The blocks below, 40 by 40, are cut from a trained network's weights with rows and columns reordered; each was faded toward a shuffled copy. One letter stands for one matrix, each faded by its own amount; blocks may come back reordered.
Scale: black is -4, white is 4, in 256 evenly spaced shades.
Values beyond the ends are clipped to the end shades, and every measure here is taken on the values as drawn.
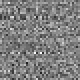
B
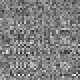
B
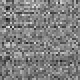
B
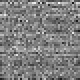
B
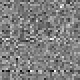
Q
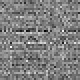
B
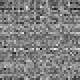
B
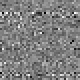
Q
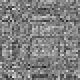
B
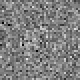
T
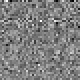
Q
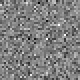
T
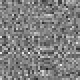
Q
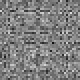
B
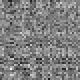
B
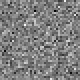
T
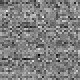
B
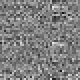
B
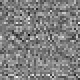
B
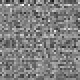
B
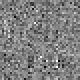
T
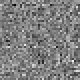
Q
